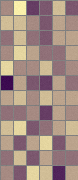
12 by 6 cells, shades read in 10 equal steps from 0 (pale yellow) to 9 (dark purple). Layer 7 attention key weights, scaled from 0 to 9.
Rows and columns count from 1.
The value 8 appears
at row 12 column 5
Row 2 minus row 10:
-1 -4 1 5 -3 1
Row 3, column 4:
6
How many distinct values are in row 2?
4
